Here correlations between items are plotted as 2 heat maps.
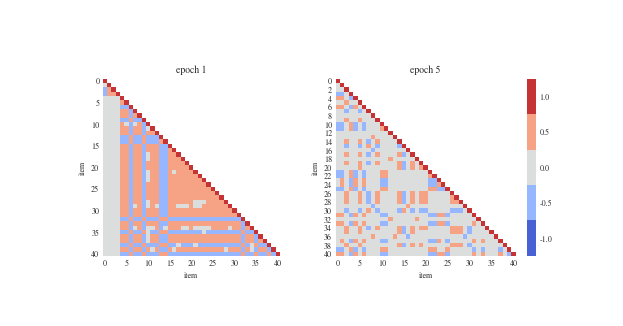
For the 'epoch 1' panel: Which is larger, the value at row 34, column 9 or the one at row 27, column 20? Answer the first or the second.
the second
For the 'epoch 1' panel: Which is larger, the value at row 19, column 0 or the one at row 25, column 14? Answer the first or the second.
the first
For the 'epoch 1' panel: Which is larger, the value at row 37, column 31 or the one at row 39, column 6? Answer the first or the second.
the first
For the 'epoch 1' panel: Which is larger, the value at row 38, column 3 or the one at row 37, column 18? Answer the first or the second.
the second
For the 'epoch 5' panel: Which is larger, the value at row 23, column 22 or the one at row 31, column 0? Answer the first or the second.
the second
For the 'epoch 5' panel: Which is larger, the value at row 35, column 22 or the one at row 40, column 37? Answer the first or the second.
the second
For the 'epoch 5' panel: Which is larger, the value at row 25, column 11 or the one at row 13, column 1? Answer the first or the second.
the first
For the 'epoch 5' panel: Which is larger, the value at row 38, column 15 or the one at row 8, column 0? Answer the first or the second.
the second
